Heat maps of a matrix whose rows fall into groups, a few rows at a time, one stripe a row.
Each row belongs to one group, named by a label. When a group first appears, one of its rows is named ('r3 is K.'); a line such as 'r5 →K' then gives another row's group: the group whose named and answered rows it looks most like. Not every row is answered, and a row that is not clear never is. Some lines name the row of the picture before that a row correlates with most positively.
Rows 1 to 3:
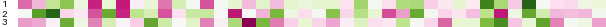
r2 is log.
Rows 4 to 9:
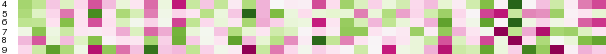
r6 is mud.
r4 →mud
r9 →log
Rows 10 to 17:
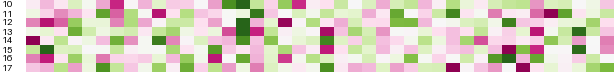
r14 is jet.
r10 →mud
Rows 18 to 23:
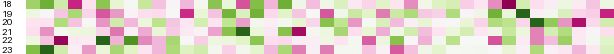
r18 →log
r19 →mud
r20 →log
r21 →mud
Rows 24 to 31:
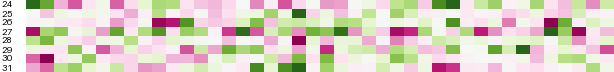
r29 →mud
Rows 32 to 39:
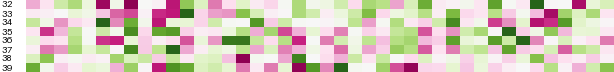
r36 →mud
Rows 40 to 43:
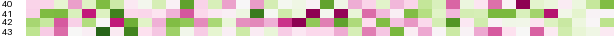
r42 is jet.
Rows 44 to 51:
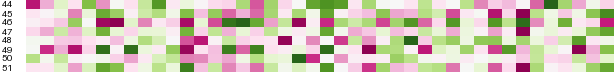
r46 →mud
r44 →jet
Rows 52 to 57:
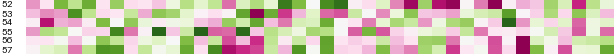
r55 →jet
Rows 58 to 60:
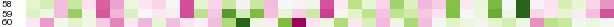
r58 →mud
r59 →mud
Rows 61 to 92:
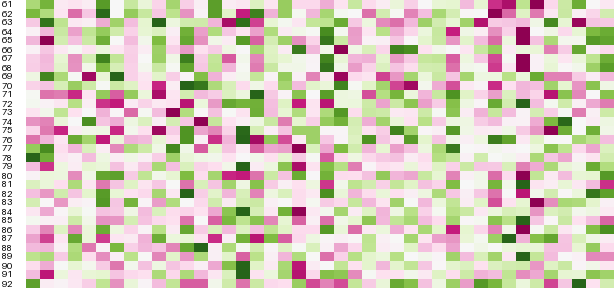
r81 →mud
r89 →mud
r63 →jet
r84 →mud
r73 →log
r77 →jet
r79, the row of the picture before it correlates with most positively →60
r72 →mud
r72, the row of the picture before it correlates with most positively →59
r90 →mud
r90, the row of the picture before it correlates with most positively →60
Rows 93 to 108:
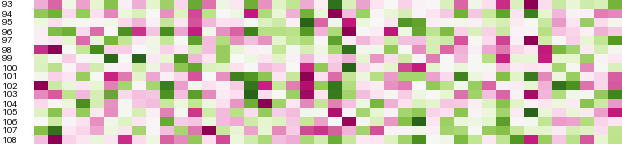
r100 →jet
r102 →jet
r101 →mud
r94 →mud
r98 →jet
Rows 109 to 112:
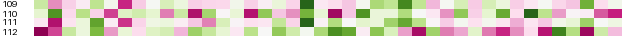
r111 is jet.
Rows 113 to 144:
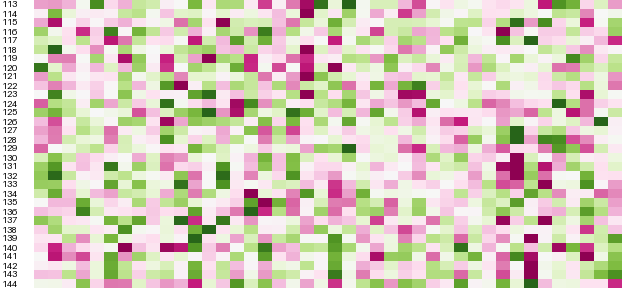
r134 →mud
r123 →jet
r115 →log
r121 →jet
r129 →jet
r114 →jet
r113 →jet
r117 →mud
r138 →jet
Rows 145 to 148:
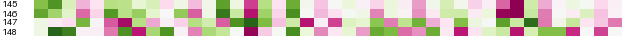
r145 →log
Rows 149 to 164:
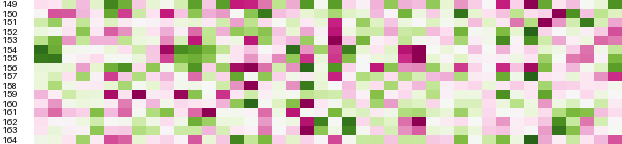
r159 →log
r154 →jet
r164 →mud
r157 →mud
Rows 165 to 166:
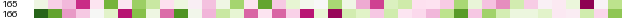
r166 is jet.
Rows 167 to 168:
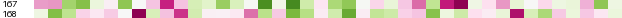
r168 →log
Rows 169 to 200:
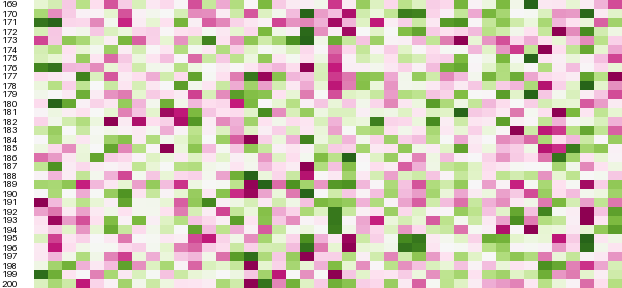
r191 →jet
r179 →mud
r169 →mud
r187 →jet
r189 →log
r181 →log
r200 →log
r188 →mud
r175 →mud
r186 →jet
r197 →mud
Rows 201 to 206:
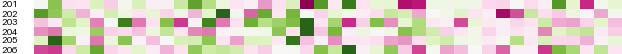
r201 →jet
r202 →log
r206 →jet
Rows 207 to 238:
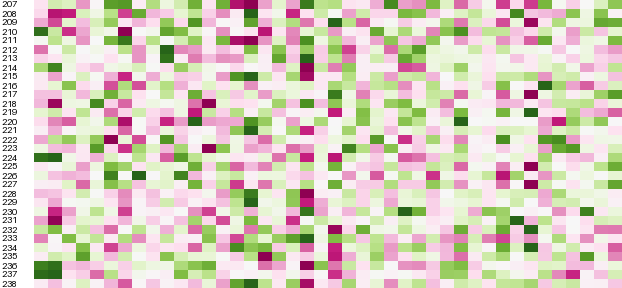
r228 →mud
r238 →mud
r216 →log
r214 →jet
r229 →mud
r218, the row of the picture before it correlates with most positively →204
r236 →jet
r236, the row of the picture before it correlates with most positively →201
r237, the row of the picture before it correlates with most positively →205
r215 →mud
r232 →mud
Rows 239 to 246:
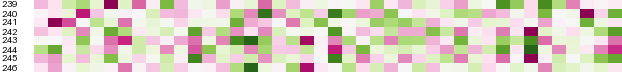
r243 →mud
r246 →mud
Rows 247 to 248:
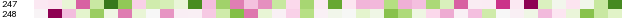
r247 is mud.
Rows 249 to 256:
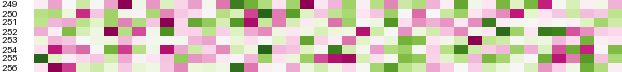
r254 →log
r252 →log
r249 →mud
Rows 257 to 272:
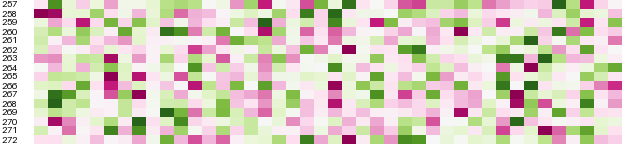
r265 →log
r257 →jet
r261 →mud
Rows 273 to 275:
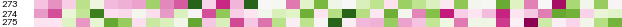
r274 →jet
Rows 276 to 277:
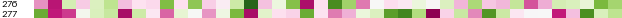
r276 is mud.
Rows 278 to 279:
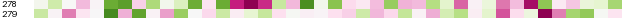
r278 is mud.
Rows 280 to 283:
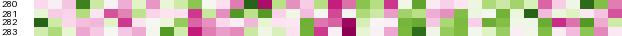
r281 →mud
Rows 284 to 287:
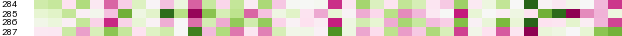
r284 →mud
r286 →mud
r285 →log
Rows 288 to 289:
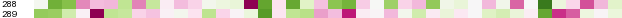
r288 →log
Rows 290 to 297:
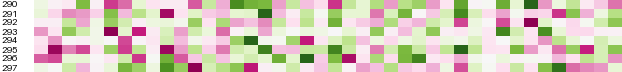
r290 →mud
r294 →mud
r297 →log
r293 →log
